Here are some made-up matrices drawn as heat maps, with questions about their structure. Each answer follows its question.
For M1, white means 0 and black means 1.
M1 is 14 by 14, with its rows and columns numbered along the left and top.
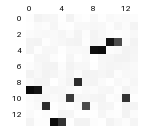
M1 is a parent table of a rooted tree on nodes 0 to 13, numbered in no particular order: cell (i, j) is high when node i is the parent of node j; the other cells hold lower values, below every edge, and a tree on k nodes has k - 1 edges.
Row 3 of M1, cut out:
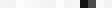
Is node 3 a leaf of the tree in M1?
no
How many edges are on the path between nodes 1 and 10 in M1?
5
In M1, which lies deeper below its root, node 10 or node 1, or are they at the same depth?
node 1
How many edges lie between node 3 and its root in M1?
1
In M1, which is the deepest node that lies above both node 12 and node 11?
3
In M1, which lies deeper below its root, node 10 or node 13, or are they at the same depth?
node 10
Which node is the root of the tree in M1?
13
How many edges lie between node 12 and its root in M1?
3
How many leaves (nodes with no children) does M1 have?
7
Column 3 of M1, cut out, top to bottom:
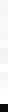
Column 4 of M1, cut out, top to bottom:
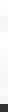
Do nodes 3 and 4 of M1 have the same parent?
yes
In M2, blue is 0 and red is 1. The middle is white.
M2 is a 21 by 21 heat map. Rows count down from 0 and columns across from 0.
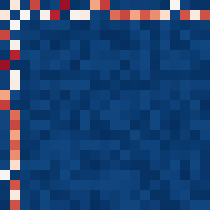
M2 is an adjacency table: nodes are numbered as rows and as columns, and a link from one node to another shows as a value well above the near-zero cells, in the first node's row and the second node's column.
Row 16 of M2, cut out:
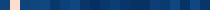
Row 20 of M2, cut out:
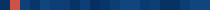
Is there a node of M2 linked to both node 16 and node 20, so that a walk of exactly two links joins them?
yes
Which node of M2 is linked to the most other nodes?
node 1
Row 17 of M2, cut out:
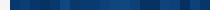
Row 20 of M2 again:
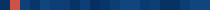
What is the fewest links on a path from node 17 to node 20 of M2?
3
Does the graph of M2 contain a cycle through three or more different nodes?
no
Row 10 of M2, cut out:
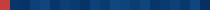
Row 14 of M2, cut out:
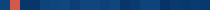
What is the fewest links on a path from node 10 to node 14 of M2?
3
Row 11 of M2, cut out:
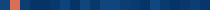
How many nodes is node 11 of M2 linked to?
1
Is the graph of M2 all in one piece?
yes
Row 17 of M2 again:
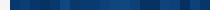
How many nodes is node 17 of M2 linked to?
1
